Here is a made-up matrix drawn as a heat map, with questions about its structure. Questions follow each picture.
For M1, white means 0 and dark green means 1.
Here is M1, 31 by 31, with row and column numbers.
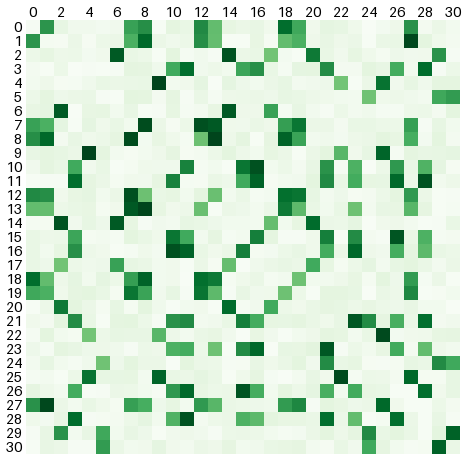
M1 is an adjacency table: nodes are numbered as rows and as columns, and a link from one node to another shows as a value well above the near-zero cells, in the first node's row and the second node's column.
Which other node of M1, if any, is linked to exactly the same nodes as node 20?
node 6
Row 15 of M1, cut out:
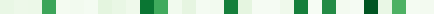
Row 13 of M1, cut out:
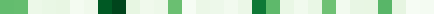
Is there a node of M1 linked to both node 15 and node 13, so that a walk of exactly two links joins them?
yes
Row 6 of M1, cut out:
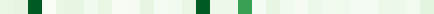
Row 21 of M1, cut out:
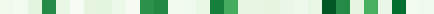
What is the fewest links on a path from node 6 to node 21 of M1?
4
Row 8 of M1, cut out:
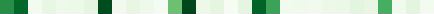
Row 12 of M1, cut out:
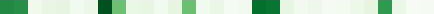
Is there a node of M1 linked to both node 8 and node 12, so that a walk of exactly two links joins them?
yes
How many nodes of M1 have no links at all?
0
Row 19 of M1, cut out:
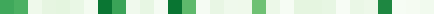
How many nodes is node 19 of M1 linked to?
8
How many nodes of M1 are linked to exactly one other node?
0
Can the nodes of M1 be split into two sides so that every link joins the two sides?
no
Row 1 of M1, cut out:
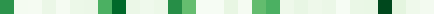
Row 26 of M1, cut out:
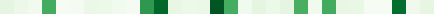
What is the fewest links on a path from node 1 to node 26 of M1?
3
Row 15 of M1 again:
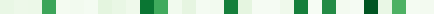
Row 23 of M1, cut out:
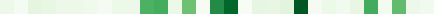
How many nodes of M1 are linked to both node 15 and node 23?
6
